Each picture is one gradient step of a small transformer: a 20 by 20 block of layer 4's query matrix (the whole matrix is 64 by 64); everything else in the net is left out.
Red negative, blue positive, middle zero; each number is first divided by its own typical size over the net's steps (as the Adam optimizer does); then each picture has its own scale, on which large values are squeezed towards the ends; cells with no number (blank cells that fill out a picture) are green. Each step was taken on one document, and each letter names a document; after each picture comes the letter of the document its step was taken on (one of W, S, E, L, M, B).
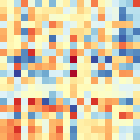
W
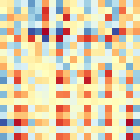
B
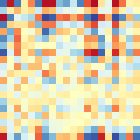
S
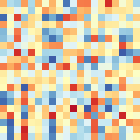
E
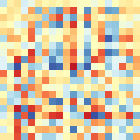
W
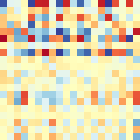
B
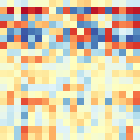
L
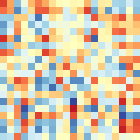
E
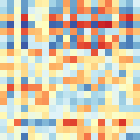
L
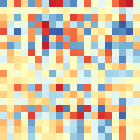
W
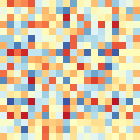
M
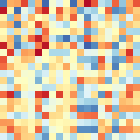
S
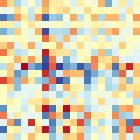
B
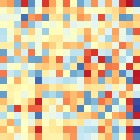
S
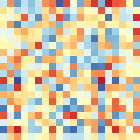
S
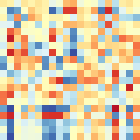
M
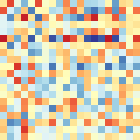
E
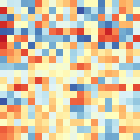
M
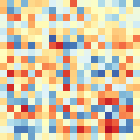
M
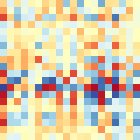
S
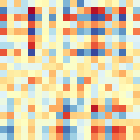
E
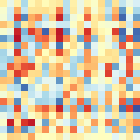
B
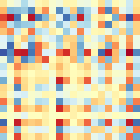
B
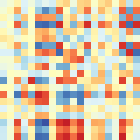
L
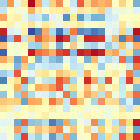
B
